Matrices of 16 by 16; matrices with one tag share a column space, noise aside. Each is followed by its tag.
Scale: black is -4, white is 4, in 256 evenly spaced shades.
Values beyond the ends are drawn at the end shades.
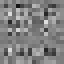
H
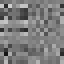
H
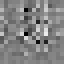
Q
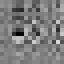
Q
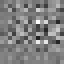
Q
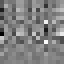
Q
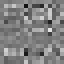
H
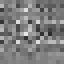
Q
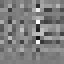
Q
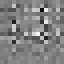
Q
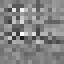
Q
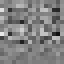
Q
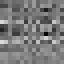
Q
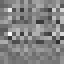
Q
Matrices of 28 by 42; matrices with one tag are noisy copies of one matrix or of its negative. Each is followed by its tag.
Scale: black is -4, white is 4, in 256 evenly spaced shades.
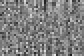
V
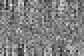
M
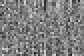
V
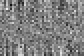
M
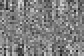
M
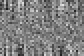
M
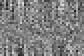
M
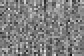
V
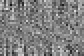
M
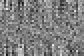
M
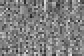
V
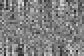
M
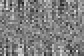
M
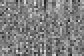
V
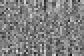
V
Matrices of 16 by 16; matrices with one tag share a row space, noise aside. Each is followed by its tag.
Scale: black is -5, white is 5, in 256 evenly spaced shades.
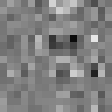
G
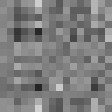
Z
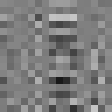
G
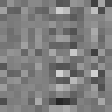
G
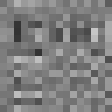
Z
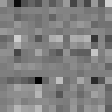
Z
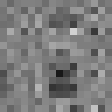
G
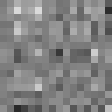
Z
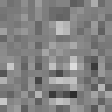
G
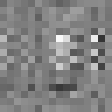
G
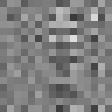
G
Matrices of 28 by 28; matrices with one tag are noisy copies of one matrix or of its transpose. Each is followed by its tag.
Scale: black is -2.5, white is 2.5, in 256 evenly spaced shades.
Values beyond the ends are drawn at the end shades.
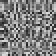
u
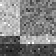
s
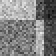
s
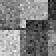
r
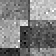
r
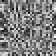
u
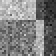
s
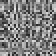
u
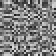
u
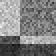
s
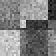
r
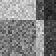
s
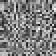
u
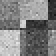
r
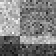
s
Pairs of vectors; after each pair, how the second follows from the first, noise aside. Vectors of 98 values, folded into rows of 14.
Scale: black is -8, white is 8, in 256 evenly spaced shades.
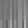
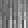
scaled up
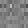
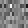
scaled up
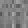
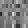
scaled up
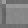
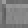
copied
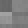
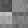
scaled up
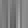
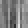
scaled up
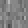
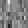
scaled up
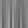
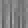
copied
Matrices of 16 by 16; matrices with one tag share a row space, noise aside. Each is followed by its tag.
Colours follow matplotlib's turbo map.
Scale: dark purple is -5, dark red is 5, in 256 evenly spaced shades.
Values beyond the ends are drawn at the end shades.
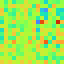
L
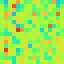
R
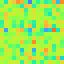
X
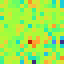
X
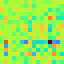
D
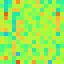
R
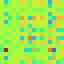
D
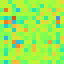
R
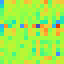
L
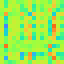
D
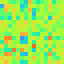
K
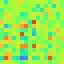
K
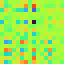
K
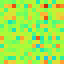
L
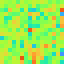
X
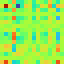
R
